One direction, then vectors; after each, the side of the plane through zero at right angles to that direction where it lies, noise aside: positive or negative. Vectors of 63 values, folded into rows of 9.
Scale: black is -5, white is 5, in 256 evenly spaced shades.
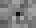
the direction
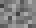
positive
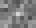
negative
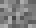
negative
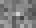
negative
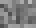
positive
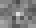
negative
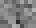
positive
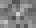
negative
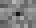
positive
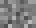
positive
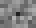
positive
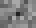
positive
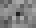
positive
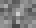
negative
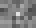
negative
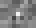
negative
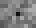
positive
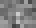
negative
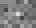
negative
